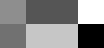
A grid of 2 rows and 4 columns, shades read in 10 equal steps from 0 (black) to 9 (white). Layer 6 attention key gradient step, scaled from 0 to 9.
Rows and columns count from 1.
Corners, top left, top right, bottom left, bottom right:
5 9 4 0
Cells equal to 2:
0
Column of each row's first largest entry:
4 2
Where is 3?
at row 1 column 2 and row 1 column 3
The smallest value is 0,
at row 2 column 4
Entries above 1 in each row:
4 3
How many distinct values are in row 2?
3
